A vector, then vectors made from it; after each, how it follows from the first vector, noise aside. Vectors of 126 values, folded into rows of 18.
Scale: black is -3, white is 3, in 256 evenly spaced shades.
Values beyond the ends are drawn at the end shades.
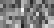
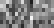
reversed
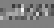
partly zeroed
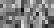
negated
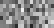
sign-scrambled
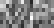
reversed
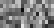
negated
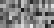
sign-scrambled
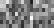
reversed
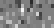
partly zeroed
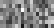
sign-scrambled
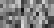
negated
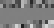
partly zeroed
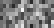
sign-scrambled
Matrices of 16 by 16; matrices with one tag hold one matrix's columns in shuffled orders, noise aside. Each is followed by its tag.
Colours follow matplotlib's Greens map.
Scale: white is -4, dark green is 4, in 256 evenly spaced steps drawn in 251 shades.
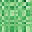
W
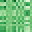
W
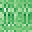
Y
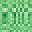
Y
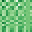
W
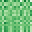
W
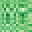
Y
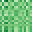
W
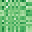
W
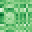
Y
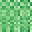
W
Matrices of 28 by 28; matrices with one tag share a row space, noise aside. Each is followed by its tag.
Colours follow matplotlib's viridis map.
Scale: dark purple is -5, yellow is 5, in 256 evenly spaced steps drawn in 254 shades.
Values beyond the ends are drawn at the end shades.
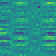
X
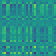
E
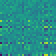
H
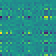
H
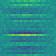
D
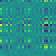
H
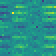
X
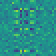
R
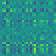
E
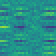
X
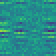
X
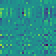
H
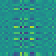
R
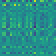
E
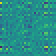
H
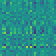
E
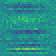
D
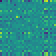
H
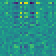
R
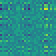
H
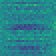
D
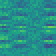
X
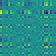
H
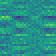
X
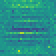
D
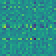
E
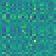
E
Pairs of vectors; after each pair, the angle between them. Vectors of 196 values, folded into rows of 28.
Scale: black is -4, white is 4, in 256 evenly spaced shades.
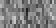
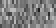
orthogonal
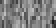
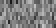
partly aligned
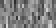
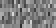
orthogonal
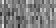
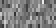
partly opposed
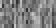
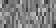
partly aligned
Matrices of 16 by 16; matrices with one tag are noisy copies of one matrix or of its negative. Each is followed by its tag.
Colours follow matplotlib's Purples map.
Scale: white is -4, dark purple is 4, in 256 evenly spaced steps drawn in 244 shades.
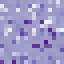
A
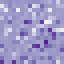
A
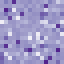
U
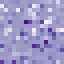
A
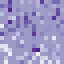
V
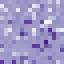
A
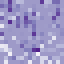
V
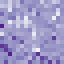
V
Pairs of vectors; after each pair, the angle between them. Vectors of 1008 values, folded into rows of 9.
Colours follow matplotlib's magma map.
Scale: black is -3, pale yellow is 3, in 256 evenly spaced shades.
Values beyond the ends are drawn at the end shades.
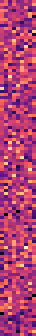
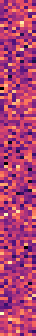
nearly opposite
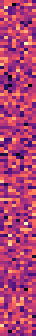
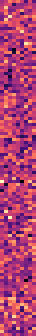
partly aligned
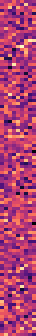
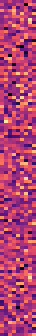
nearly opposite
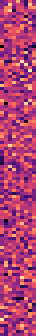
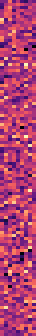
partly aligned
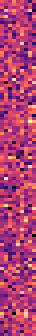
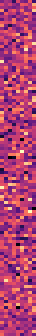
partly opposed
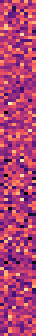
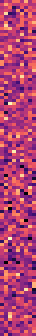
nearly parallel
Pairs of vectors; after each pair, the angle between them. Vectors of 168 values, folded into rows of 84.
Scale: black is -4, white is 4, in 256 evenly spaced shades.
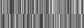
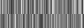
nearly parallel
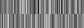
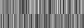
nearly opposite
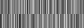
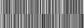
partly opposed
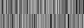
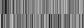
orthogonal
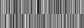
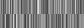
nearly opposite
